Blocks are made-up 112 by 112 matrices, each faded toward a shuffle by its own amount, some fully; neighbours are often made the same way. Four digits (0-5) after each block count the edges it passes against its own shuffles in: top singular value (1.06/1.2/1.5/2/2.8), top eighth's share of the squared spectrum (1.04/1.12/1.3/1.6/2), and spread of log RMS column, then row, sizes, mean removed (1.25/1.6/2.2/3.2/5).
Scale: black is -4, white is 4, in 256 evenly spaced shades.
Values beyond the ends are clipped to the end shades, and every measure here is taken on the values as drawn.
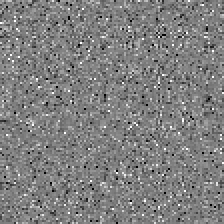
4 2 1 1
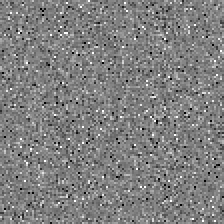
0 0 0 0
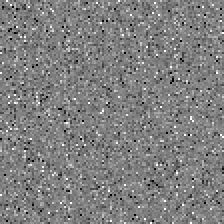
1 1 1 0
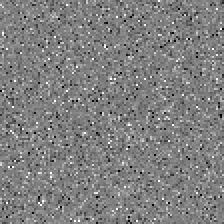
0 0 0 0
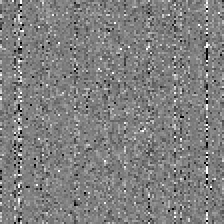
3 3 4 0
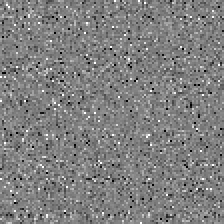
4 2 1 1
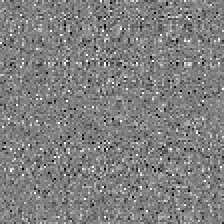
4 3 2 2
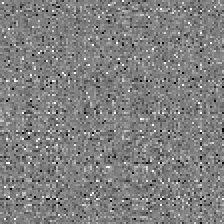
4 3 2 2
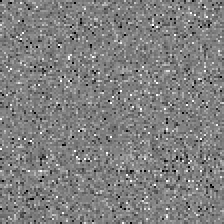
3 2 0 1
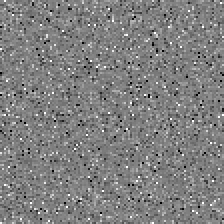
2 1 0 0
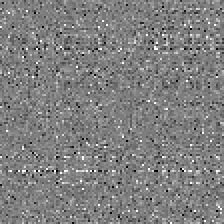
4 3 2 2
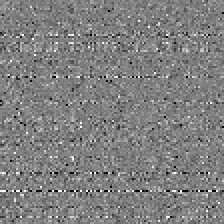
5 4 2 3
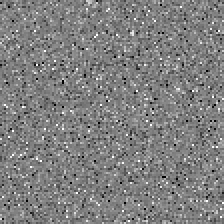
1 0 0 0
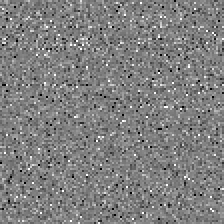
3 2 0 1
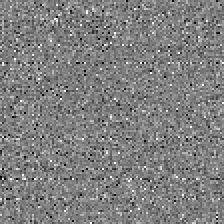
4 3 1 2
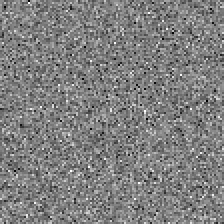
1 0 0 0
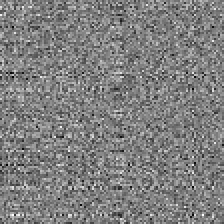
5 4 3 3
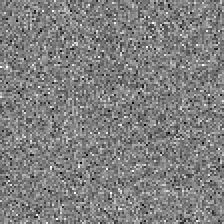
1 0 0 0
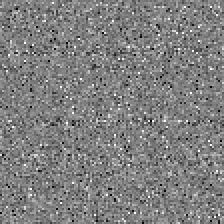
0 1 0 2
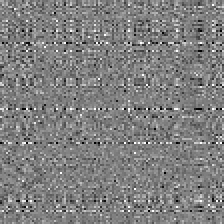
5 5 3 4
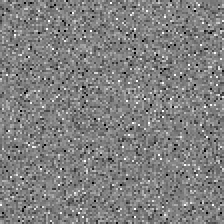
1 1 0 0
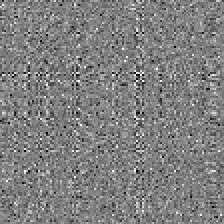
5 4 3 3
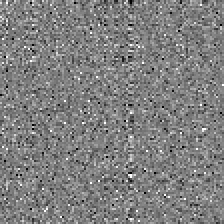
4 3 2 1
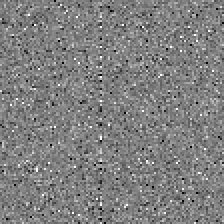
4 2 1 1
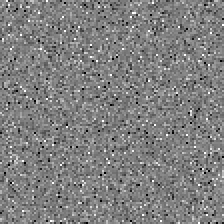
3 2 0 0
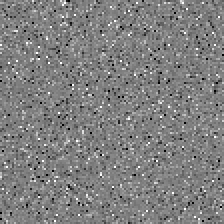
2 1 0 0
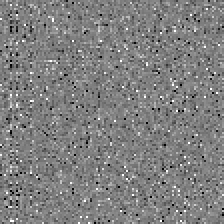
4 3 2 1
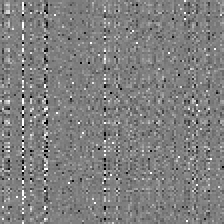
5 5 3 2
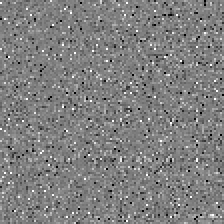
3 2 0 1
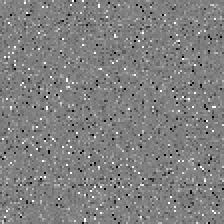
2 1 0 0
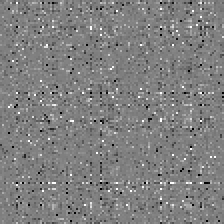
4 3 2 2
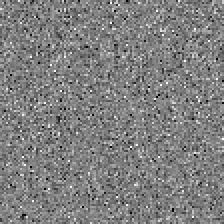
3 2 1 1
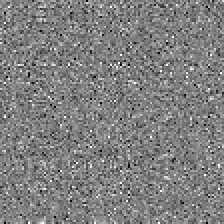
4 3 2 2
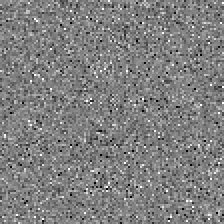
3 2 1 1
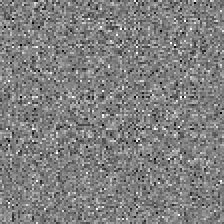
4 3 2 2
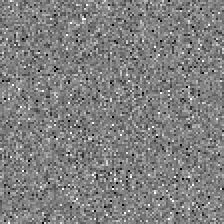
3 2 1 0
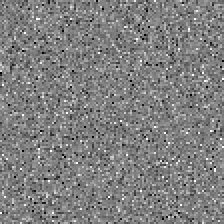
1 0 0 0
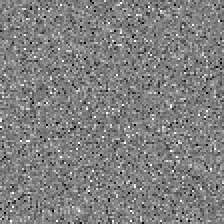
1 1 0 0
